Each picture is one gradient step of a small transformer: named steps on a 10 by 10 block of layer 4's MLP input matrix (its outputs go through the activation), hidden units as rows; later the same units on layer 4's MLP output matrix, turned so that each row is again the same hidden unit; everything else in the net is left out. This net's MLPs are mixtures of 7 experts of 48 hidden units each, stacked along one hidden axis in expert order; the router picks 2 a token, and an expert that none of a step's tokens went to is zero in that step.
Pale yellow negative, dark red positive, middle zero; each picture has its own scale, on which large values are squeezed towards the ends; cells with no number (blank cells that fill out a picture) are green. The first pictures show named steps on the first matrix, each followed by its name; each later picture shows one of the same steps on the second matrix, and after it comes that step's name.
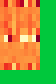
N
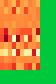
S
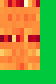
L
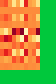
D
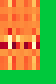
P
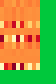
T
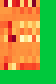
N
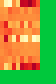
N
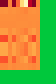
D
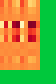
T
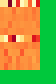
L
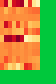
N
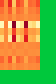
T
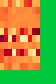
S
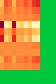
T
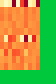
L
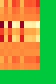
T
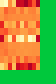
N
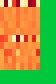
L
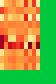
P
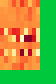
S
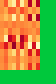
P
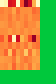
L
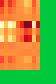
T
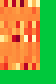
N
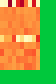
L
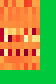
S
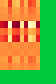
T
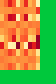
P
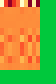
D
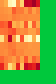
N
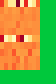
L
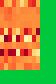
S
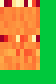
L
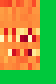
S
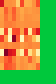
S
